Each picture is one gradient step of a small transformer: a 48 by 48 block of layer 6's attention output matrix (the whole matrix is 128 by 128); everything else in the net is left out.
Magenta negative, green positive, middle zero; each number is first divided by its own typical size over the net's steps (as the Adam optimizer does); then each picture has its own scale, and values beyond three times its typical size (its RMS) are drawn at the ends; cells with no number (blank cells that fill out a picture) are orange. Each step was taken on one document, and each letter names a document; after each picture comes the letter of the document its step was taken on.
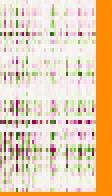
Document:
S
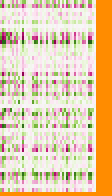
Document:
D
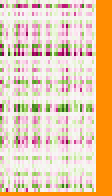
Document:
D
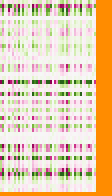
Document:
D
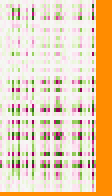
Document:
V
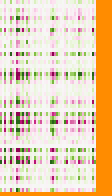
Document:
S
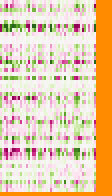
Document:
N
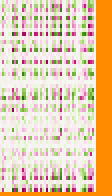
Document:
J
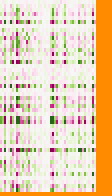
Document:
S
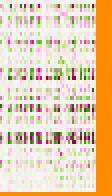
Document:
V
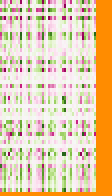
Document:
J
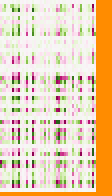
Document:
V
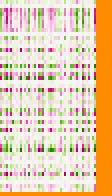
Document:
N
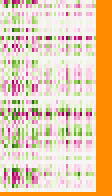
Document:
D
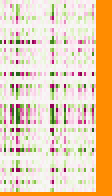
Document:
S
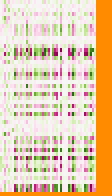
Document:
J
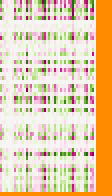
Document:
J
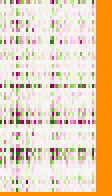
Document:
S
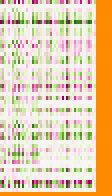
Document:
D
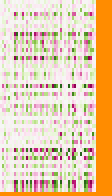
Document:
J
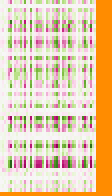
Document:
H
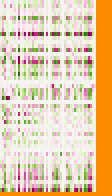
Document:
J
